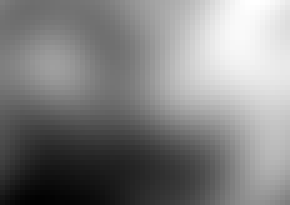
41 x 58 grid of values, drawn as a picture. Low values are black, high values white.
Odd rows or columns: none. Ninth with the lowest average: bottom left. Slope: up to the top right. Lone odd cells: none. Grain: smooth. Ninth with the highest average: top right. Stripes: none.
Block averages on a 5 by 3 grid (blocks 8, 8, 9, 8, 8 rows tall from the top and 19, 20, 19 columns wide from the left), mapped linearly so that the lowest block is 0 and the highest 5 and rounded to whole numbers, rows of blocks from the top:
2 3 5 / 3 3 5 / 2 3 4 / 1 1 3 / 0 1 3
